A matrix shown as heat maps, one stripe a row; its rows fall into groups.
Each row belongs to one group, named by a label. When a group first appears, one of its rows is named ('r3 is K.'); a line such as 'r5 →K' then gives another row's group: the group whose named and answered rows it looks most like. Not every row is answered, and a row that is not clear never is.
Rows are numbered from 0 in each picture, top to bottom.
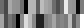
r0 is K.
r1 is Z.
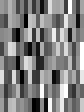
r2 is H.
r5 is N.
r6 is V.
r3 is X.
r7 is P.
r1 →K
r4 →Z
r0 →P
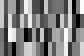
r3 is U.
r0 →Z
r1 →P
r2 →X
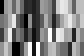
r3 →H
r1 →N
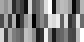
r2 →Z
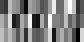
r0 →K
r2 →P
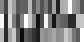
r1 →Z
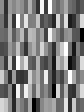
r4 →U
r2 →K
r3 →V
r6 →U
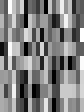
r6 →N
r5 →N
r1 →N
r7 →N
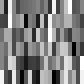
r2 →H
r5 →N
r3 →V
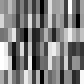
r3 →H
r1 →P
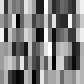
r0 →Z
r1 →Z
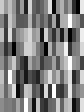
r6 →Z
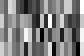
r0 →X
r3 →P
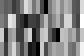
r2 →N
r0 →U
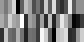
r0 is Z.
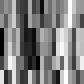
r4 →X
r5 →N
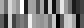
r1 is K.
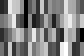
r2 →K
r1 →N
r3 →V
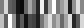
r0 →H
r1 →X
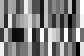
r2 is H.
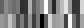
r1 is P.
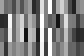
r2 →K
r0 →V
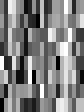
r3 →V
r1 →X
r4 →N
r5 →H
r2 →K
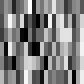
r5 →Z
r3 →X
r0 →H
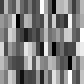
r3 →Z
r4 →H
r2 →X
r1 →Z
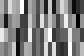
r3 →Z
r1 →K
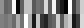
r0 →Z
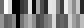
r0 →H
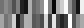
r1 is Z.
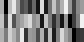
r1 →U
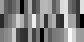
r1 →K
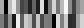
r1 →U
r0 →X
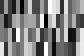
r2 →U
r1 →K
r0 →H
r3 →Z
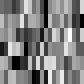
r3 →K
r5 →P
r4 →H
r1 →P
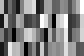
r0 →Z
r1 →V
